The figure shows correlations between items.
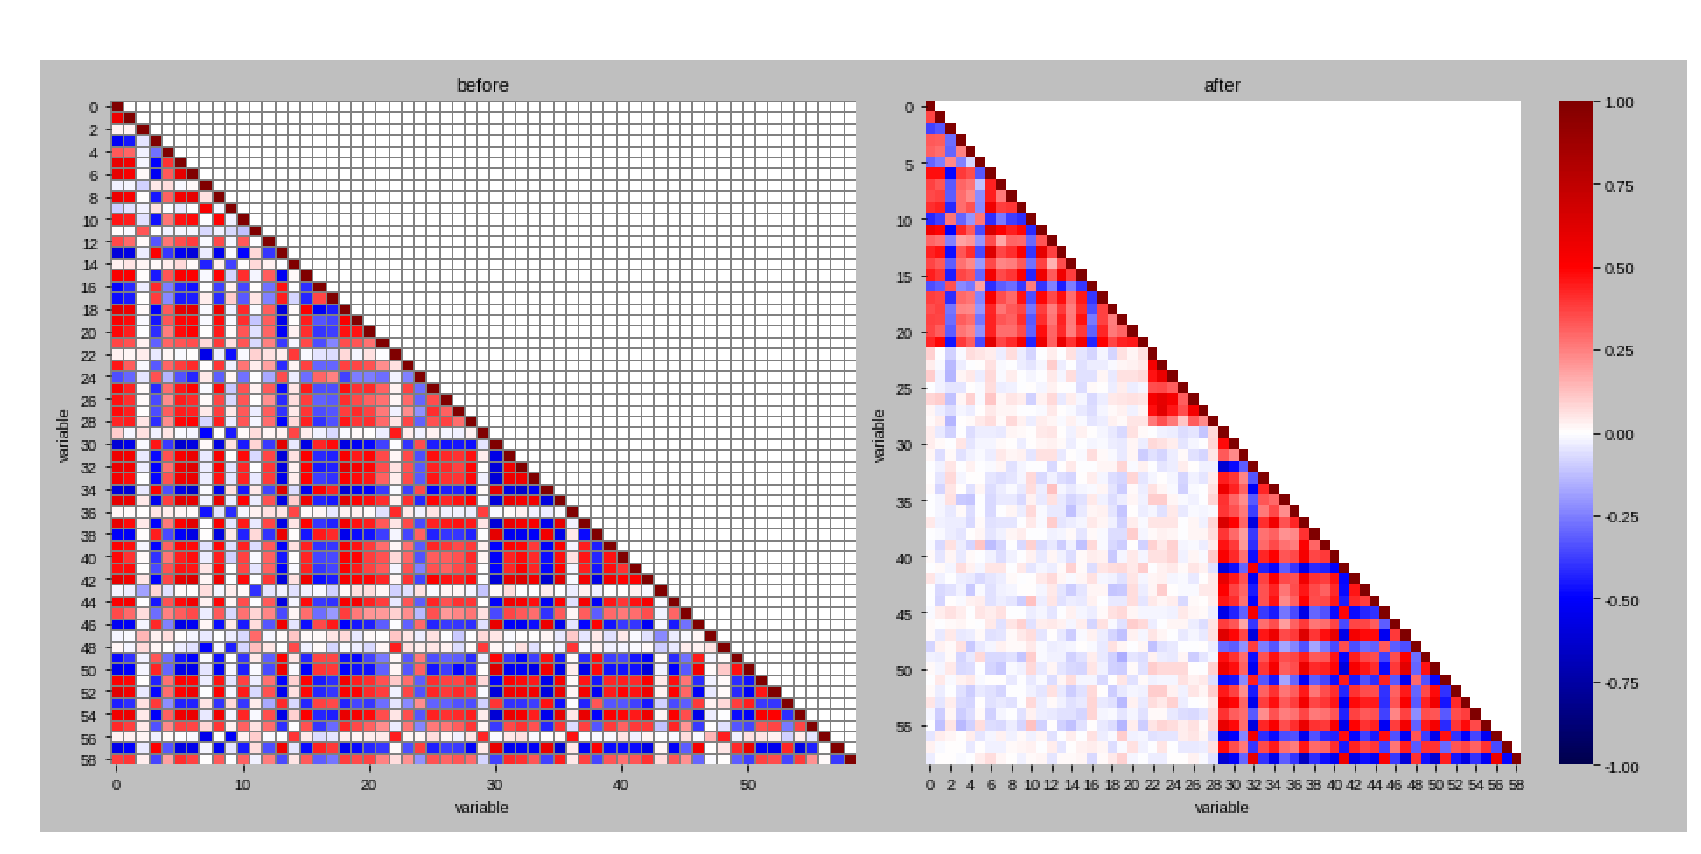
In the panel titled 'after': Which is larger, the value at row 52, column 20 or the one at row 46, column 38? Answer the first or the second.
the second
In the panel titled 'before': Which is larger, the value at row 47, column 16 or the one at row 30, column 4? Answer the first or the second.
the first
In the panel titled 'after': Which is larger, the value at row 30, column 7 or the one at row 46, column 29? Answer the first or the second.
the second
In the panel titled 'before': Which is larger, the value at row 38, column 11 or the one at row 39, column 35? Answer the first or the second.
the second
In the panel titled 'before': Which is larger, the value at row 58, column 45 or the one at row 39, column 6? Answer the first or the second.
the second
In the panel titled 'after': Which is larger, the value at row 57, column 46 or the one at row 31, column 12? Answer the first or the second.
the first
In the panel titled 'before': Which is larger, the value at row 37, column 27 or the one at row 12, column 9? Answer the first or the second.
the first
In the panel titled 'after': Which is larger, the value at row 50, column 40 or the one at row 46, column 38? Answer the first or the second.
the first
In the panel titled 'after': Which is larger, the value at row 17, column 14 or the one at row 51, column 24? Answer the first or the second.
the first
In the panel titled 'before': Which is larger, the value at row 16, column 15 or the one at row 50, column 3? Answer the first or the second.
the second
